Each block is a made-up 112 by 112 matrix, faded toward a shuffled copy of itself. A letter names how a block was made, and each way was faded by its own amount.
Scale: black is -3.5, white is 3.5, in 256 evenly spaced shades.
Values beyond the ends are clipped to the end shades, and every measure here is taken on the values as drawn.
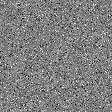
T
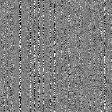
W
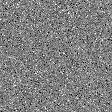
T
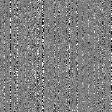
W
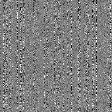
W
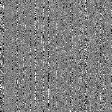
W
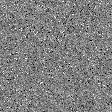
T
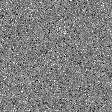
T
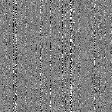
W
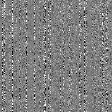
W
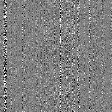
W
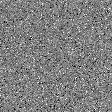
T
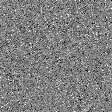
T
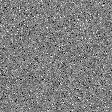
T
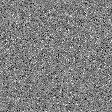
T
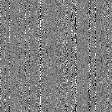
W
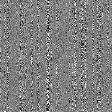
W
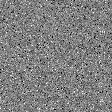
T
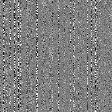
W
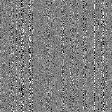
W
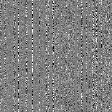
W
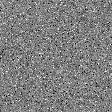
T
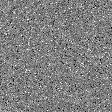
T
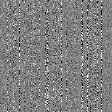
W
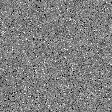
T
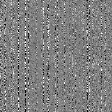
W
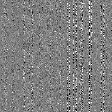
W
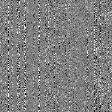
W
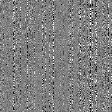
W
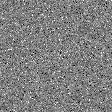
T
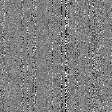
W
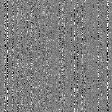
W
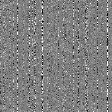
W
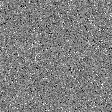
T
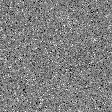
T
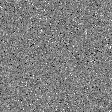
T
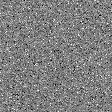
T
